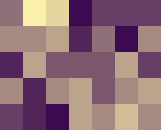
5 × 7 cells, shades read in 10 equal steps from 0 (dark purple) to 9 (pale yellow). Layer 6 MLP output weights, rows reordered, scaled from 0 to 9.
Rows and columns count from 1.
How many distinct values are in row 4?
4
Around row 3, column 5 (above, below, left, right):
4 3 3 6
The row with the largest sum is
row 4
